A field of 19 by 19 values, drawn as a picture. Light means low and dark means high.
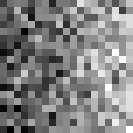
No regular stripes run through it. No row or column stands out. Values rise toward the left. The values follow a bell shape. The grain is fine, like static.
